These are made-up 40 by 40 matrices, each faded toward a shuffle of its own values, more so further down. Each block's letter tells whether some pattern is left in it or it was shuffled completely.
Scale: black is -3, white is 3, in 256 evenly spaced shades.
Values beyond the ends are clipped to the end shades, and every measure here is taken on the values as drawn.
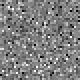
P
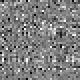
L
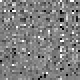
L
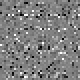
L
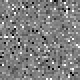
P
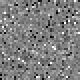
P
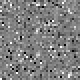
P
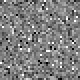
P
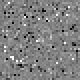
P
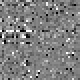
L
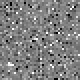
P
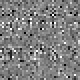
L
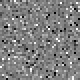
P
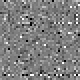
L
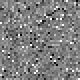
P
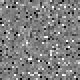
P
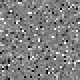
P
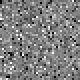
P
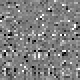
L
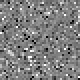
P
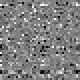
L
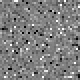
P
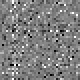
L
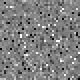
P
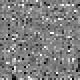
L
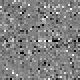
L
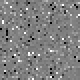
P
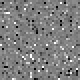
P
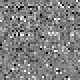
L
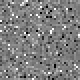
P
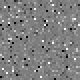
P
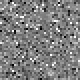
P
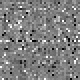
L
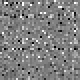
L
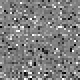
L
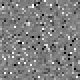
P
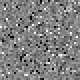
P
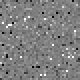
P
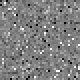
P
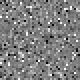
P
